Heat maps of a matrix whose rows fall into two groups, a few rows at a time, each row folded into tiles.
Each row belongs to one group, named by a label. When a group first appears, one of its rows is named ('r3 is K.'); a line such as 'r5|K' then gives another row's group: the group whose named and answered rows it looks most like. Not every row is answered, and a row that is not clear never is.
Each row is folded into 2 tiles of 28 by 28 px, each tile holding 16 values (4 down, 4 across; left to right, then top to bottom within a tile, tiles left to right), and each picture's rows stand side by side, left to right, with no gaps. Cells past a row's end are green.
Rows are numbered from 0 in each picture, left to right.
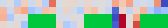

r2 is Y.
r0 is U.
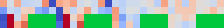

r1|Y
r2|U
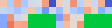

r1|Y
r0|Y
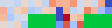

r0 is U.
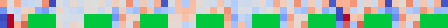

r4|U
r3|U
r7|Y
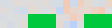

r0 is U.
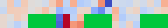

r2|U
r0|U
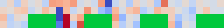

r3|U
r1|Y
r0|U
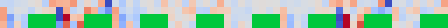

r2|U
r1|Y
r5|U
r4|U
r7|U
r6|Y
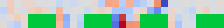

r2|Y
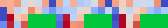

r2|Y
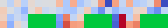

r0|U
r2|Y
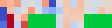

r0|Y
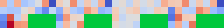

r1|Y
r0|Y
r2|U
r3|Y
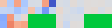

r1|U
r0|Y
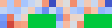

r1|Y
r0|Y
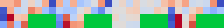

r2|U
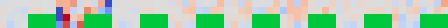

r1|Y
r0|U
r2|U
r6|U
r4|U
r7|U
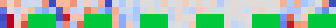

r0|Y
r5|Y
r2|U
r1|Y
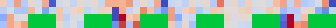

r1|U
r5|Y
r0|Y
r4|U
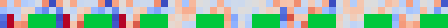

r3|U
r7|Y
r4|U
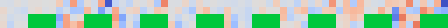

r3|U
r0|U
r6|U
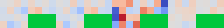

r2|Y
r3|U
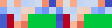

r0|Y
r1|Y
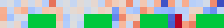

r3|Y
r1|U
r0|U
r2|Y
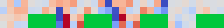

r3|U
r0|U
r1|Y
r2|Y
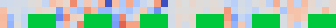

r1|Y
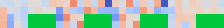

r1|Y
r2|Y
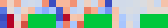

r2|U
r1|Y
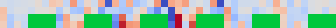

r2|Y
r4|U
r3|Y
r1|Y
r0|U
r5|U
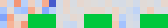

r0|Y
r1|U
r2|U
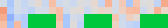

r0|U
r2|U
